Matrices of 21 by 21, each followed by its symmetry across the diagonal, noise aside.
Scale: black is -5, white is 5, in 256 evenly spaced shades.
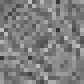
symmetric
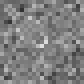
symmetric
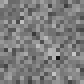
symmetric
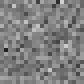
neither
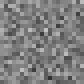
neither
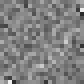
symmetric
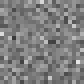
neither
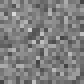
symmetric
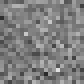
neither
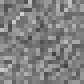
symmetric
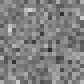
symmetric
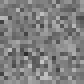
neither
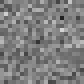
neither
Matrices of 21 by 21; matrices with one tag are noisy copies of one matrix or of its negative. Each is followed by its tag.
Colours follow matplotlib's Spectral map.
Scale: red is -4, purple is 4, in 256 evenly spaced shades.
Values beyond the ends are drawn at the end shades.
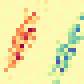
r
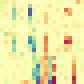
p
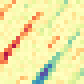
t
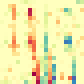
p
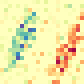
r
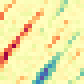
t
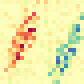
r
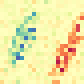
r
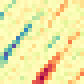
t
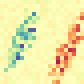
r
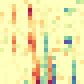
p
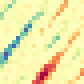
t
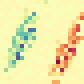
r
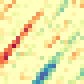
t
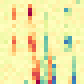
p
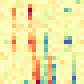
p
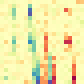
p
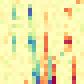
p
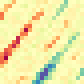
t
